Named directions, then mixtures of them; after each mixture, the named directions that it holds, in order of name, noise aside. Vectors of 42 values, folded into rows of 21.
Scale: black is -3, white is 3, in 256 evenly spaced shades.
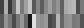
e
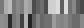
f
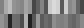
f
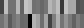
e, f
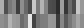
e, f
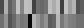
e, f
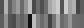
e, f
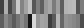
e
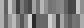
e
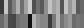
e, f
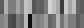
e, f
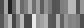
e, f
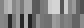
f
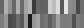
e, f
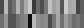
e, f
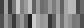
e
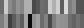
e, f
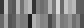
e, f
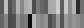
e, f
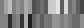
f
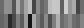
e, f
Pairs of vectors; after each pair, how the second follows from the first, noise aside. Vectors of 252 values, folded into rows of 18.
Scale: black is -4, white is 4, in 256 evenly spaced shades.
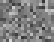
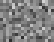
sign-scrambled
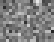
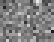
copied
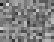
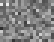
sign-scrambled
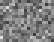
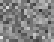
sign-scrambled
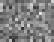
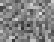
sign-scrambled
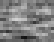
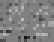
partly zeroed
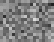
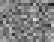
copied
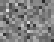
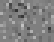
partly zeroed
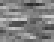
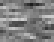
copied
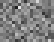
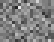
copied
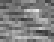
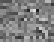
sign-scrambled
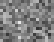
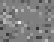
partly zeroed
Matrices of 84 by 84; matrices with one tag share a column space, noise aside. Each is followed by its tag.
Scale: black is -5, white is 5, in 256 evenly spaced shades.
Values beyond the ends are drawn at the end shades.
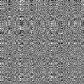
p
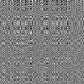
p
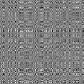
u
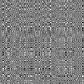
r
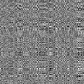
r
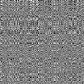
p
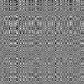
p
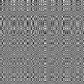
p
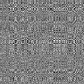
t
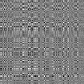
r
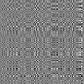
r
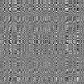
t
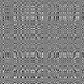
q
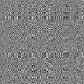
q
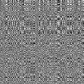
p
